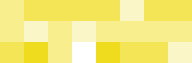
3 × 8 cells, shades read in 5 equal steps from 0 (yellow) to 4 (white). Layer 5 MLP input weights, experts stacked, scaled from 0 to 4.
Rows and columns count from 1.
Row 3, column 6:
1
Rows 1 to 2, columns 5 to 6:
1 3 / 2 2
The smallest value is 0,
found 2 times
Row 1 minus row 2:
0 -2 -1 -2 -1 1 -1 -1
